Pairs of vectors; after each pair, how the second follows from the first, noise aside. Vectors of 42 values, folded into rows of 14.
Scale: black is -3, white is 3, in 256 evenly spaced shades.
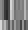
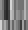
copied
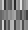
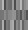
shrunk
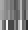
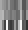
copied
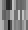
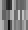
copied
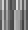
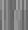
shrunk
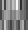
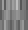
shrunk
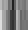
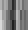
copied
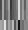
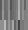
shrunk
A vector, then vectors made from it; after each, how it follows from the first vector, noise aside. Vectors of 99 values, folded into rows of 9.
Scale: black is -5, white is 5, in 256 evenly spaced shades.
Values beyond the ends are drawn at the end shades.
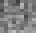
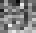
scaled up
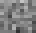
reversed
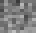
copied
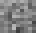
reversed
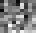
scaled up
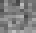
copied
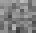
reversed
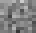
reversed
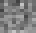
copied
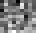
scaled up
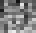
scaled up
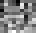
scaled up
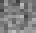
copied
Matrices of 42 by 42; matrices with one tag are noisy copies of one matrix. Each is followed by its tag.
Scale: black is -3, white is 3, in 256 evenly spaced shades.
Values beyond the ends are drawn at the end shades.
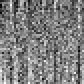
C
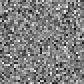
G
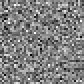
G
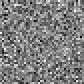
G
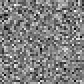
G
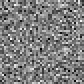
G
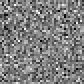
G
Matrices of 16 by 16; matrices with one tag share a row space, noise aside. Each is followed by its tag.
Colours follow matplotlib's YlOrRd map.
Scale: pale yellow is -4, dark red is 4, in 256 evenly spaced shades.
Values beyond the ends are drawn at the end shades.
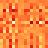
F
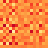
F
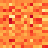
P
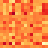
P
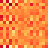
F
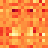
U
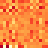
F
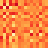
F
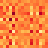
F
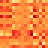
U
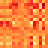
U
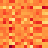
P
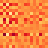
F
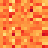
P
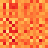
F
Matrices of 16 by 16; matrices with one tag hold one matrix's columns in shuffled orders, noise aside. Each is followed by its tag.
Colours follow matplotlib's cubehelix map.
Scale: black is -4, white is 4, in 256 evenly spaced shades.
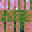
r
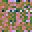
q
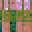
r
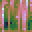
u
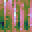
u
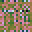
q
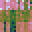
r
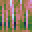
u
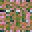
q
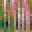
u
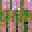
r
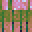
r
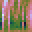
u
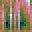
u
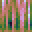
u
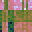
r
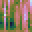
u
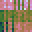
r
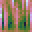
u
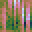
u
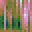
u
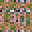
q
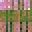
r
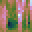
u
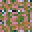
q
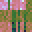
r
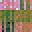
r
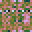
q
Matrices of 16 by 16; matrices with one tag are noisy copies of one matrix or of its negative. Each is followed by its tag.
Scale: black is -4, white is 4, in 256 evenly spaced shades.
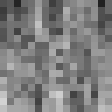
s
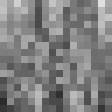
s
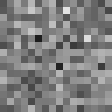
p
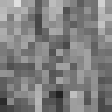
s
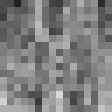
s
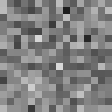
p
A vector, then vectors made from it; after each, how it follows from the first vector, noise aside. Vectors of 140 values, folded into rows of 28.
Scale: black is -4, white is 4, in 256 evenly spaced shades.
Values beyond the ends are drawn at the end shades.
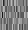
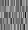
reversed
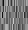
sign-scrambled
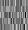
reversed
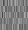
shrunk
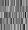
reversed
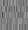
shrunk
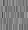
shrunk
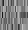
sign-scrambled
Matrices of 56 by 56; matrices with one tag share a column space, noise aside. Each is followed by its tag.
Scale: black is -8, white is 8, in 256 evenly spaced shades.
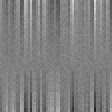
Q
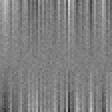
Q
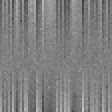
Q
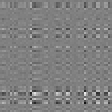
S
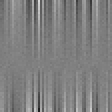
Q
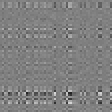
S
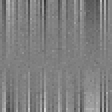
Q
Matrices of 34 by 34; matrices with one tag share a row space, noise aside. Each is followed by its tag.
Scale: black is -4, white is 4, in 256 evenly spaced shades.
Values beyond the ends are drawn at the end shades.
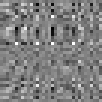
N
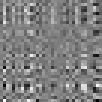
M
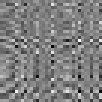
N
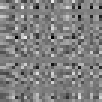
N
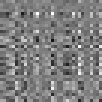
N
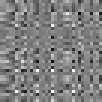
N
